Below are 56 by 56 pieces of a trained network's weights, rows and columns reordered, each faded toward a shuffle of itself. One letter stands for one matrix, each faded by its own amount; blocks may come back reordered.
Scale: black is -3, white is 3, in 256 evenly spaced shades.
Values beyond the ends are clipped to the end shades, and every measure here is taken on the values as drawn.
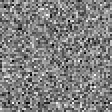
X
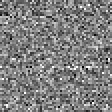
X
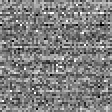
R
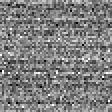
R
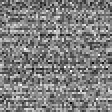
R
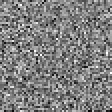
X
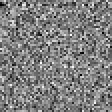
X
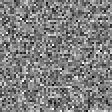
X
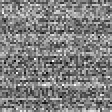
R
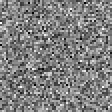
X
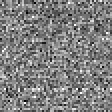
X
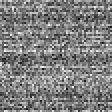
R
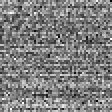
R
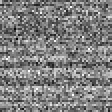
R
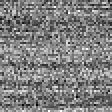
R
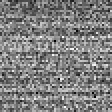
R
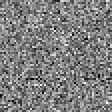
X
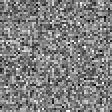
X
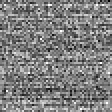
R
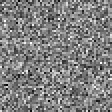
X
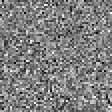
X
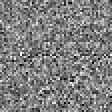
X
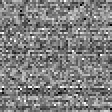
R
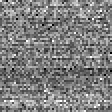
R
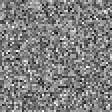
X
